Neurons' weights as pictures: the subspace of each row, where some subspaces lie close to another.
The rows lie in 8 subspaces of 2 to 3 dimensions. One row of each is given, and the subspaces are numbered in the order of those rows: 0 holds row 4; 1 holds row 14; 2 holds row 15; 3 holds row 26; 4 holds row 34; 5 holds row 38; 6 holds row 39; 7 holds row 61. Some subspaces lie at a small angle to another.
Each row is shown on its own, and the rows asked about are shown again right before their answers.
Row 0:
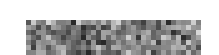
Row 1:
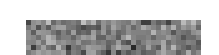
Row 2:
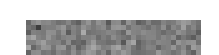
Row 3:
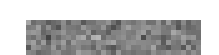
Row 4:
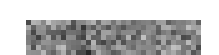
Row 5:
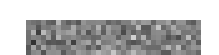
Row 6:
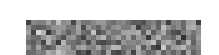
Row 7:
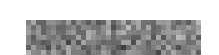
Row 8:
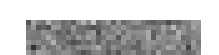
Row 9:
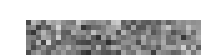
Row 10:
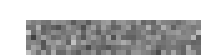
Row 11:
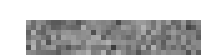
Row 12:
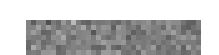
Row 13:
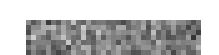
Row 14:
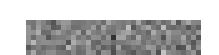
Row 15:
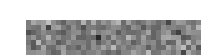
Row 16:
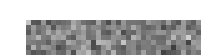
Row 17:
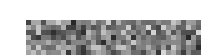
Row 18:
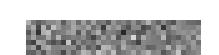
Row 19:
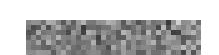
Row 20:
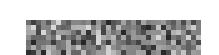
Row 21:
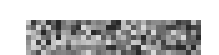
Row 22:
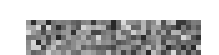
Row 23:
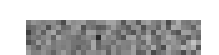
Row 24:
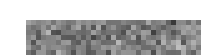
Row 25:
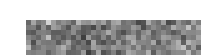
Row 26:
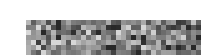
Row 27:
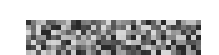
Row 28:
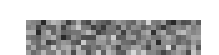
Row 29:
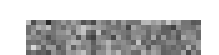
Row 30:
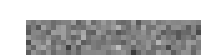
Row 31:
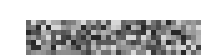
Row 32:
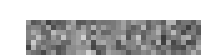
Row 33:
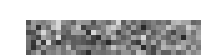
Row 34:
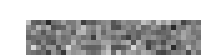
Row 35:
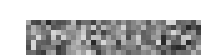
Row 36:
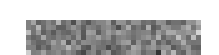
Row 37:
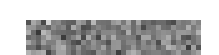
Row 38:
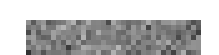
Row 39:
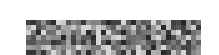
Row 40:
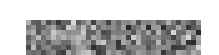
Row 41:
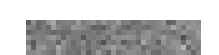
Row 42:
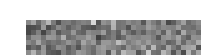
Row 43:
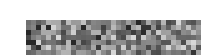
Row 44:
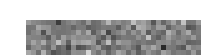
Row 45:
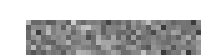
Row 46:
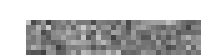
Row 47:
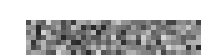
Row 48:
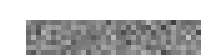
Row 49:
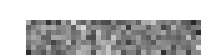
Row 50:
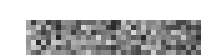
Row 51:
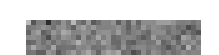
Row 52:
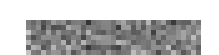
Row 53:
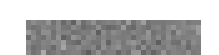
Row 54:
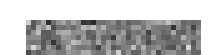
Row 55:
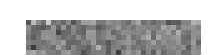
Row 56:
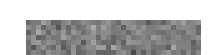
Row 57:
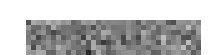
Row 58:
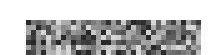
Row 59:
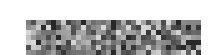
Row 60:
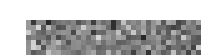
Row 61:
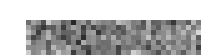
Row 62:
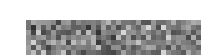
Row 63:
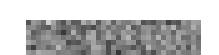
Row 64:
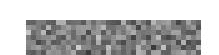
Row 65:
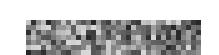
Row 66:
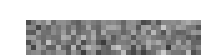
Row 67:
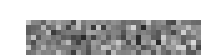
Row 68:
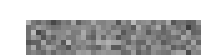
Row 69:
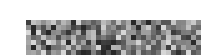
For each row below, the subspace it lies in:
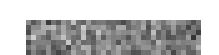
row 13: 7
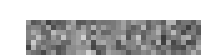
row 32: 0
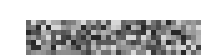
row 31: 2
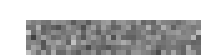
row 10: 7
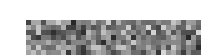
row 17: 0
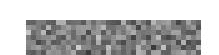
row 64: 6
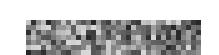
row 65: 4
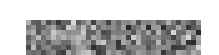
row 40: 0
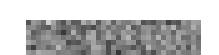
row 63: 4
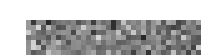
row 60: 3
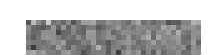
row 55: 4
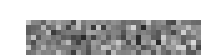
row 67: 0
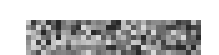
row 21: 3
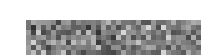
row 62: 2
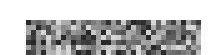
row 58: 6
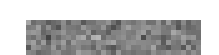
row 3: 2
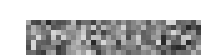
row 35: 0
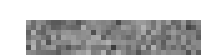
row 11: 2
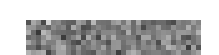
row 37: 5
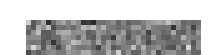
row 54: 4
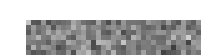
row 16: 0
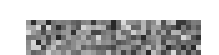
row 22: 3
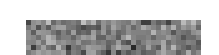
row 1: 4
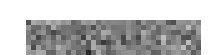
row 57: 0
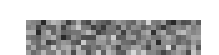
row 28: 7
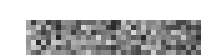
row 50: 3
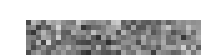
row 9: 3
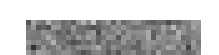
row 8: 4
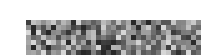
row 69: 2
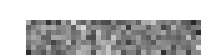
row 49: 7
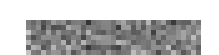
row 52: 7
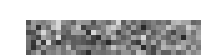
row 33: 3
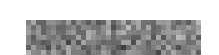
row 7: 4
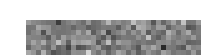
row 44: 6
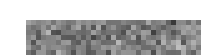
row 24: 0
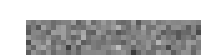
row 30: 5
